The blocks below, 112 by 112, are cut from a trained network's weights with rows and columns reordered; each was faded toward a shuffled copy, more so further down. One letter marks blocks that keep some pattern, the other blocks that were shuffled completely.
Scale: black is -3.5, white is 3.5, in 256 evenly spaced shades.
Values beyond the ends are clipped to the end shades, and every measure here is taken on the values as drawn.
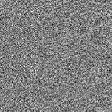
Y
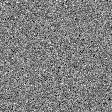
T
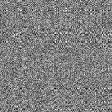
Y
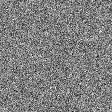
T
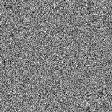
Y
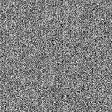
Y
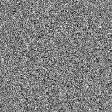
Y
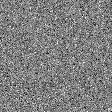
T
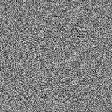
Y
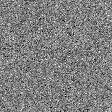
T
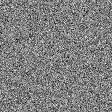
T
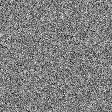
T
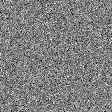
T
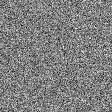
T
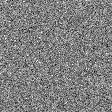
T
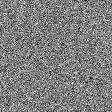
T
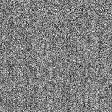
Y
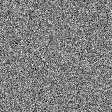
T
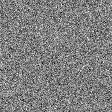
T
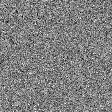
T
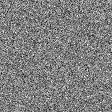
T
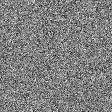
T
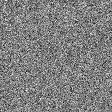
T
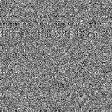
Y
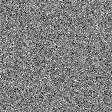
T
